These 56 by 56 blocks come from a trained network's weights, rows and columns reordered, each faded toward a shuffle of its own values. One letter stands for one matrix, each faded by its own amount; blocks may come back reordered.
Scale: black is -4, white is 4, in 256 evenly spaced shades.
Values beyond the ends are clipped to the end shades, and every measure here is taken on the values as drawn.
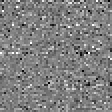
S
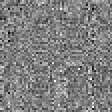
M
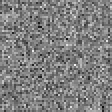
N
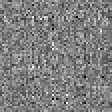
M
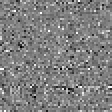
S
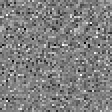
S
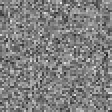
N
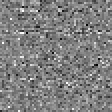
S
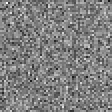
N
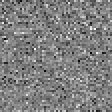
S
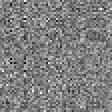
M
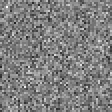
N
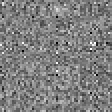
M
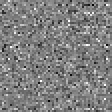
S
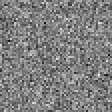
N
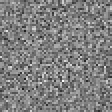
N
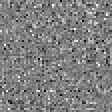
S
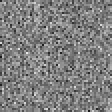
N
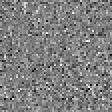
S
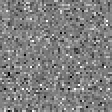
S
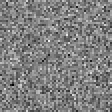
N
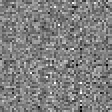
M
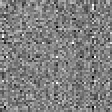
M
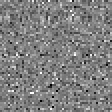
S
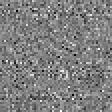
S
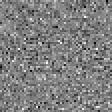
S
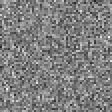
N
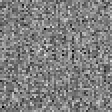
N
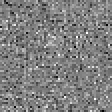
S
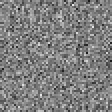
N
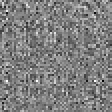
M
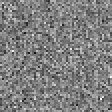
N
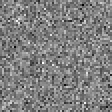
N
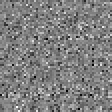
S
